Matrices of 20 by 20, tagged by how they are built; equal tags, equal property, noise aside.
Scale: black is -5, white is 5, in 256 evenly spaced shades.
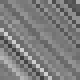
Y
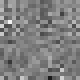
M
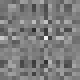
M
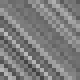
Y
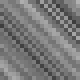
Y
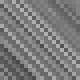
Y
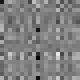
M
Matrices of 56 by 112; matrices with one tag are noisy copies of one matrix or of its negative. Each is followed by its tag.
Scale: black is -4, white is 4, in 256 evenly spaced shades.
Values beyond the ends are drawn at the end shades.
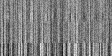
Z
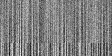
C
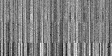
Z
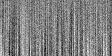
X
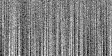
X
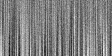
X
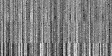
Z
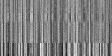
Z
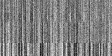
Z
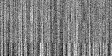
Z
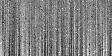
X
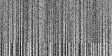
C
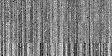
Z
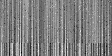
C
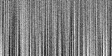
X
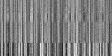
Z
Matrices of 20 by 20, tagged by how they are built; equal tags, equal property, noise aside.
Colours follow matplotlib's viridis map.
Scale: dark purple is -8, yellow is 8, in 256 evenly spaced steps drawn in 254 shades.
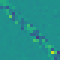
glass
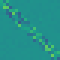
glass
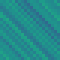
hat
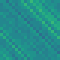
hat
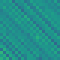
hat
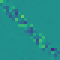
glass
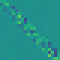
glass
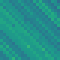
hat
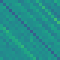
hat
